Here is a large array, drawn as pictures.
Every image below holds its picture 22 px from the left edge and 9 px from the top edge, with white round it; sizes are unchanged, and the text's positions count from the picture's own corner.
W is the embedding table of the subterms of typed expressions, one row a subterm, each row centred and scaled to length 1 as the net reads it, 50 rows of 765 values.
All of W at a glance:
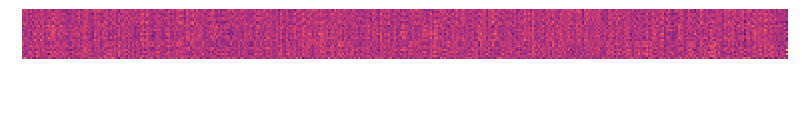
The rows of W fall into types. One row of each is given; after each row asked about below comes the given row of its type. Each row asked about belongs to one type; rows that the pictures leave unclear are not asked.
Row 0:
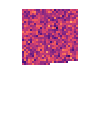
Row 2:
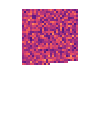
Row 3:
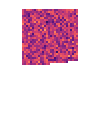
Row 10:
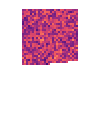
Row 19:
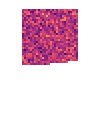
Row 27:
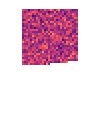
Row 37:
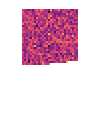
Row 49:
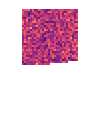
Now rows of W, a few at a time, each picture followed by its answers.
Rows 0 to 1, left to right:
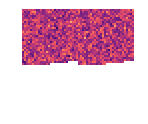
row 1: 3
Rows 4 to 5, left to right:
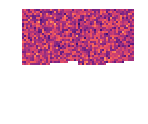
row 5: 10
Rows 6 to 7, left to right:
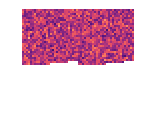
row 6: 3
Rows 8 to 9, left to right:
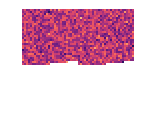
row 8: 19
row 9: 2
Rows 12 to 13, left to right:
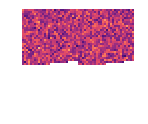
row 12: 0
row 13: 37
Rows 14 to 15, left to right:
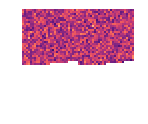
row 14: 3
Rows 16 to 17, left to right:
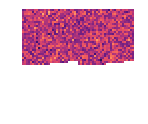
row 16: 2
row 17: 10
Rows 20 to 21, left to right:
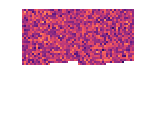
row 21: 2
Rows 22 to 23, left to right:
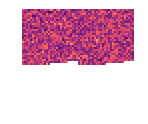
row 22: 27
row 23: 10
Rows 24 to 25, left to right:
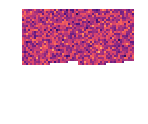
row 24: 27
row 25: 27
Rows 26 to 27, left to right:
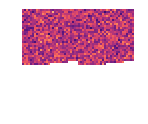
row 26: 3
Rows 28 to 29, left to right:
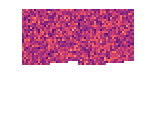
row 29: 10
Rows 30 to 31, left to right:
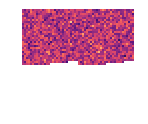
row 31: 27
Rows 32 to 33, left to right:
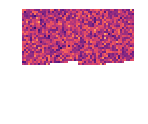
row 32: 0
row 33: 37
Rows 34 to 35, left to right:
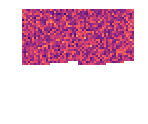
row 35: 0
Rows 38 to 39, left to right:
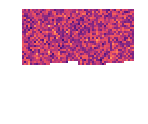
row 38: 3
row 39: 10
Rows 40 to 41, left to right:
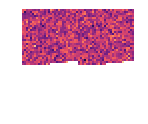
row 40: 0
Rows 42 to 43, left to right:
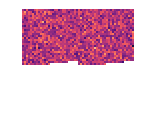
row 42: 37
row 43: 37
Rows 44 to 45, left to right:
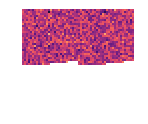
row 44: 37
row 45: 19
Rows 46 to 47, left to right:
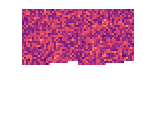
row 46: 10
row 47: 37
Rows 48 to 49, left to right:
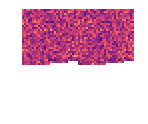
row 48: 49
